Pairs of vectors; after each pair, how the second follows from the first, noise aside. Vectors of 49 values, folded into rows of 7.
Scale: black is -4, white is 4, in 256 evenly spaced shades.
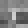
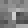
copied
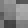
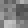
negated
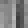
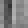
reversed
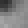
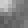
negated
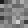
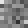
negated
